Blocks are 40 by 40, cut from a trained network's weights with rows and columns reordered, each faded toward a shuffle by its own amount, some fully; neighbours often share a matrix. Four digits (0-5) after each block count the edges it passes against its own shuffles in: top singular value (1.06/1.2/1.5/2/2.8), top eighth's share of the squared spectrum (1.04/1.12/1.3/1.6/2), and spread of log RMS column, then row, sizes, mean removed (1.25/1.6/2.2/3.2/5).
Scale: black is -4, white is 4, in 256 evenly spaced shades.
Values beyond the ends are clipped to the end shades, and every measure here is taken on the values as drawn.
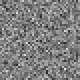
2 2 0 0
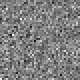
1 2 0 0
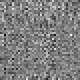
3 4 2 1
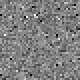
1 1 0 0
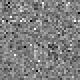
2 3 0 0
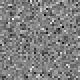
1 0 0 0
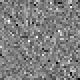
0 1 0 0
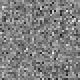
2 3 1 1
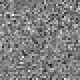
1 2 0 0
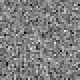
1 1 0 0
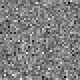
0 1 0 0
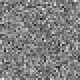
0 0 0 0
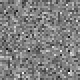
0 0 0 0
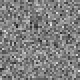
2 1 0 0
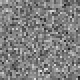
2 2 0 0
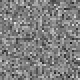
0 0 0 0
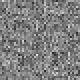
3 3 2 0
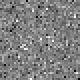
0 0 0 0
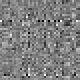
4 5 2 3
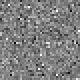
1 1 0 0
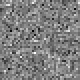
2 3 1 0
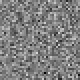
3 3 1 0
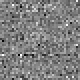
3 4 1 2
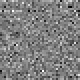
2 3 1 1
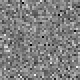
1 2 0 0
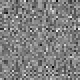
3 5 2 2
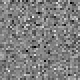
2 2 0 1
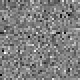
2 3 0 1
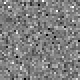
0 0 0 0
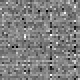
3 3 2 0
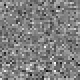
2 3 0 1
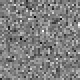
1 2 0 0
